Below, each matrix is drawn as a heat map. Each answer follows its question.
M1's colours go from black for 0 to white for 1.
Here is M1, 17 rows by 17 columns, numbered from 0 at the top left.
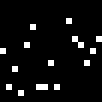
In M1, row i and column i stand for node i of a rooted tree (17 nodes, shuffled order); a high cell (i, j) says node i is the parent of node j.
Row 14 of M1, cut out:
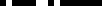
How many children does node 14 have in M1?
4
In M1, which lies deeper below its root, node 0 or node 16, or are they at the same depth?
node 16
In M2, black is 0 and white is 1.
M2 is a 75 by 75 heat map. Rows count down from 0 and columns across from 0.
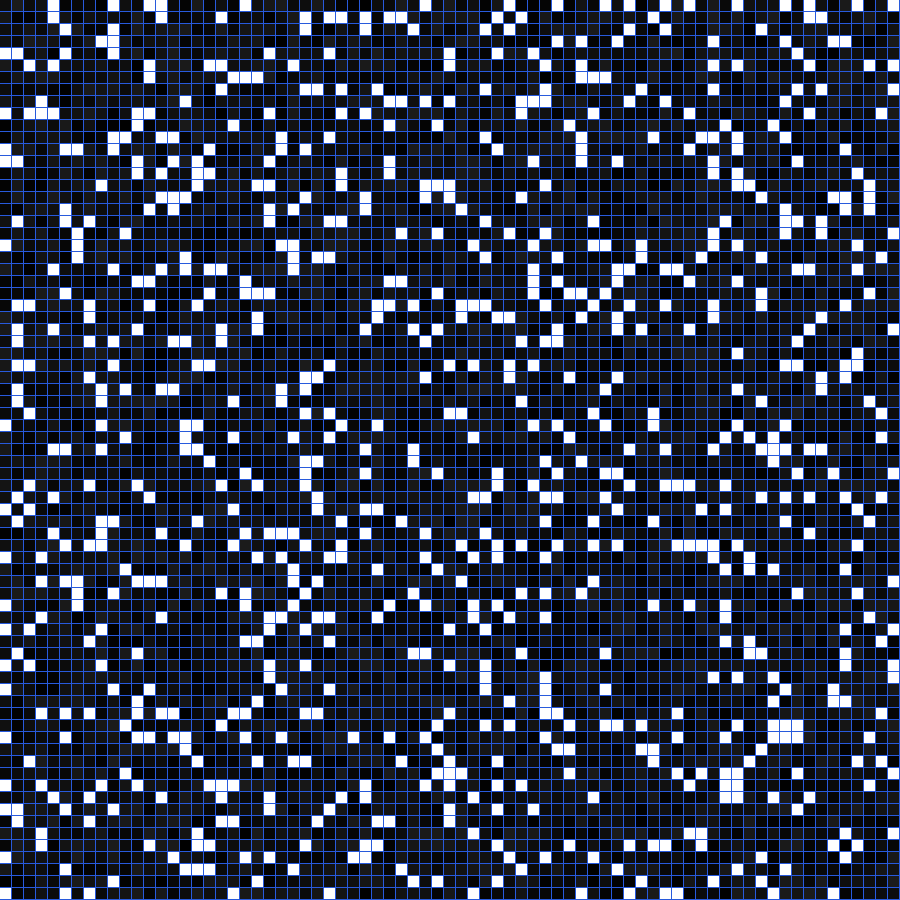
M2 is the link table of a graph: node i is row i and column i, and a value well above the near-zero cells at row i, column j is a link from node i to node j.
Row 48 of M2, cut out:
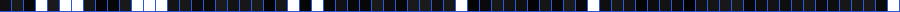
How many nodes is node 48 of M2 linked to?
11
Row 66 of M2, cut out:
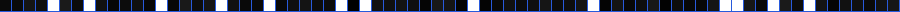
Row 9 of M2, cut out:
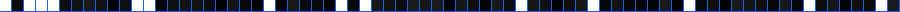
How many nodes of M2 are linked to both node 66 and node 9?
6
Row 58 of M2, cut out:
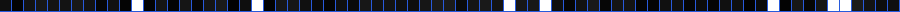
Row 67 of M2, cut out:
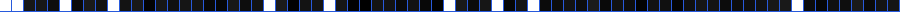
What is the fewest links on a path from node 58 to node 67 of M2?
3
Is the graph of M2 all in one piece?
yes
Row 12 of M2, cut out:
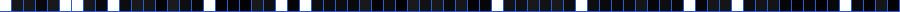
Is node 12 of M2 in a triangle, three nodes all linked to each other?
yes
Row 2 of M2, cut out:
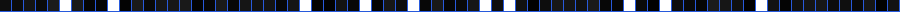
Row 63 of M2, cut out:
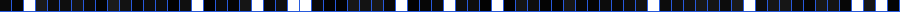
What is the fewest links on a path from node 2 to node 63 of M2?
1
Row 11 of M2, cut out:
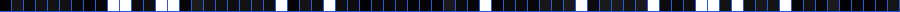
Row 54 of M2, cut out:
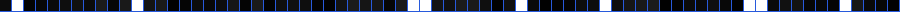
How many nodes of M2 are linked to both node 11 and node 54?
0
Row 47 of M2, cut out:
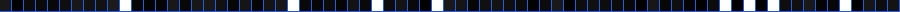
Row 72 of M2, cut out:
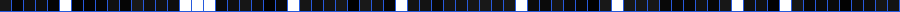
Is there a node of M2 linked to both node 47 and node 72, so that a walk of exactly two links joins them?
yes
